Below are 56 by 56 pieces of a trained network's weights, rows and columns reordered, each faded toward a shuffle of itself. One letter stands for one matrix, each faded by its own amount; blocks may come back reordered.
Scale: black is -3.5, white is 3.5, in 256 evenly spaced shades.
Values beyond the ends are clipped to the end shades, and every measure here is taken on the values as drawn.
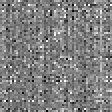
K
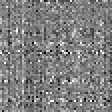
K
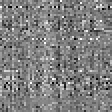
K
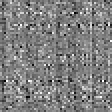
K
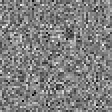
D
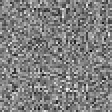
D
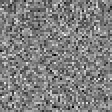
D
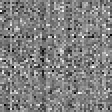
K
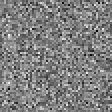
D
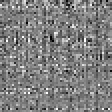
K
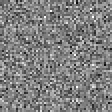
D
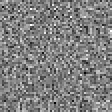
D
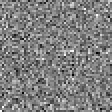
D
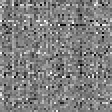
K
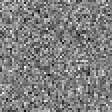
D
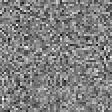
D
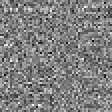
D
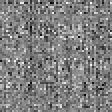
K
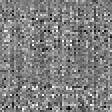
K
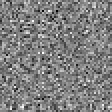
D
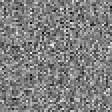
D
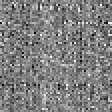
K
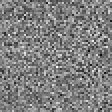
D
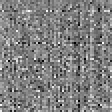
K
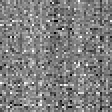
K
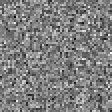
D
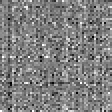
K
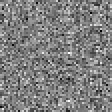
D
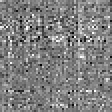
K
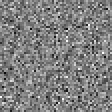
D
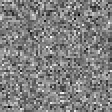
D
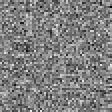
D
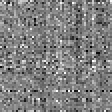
K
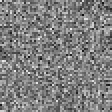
D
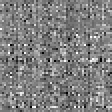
K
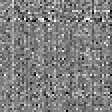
K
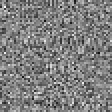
D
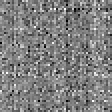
K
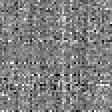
K
